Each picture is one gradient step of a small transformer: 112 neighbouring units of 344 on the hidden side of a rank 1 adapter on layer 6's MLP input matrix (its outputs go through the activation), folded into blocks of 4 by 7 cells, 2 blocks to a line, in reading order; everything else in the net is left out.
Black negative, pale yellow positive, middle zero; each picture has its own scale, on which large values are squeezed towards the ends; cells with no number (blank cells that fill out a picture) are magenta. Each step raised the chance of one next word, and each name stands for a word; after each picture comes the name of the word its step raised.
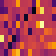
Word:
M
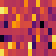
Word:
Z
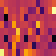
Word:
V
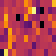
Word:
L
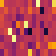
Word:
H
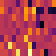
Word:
Z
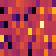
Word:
M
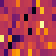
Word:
M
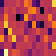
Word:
L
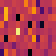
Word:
L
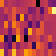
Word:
V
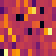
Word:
L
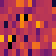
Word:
M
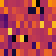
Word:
V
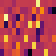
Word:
V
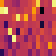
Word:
H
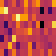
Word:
Z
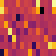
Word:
H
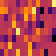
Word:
H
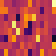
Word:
H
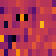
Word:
M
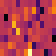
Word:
V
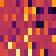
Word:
Z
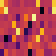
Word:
H
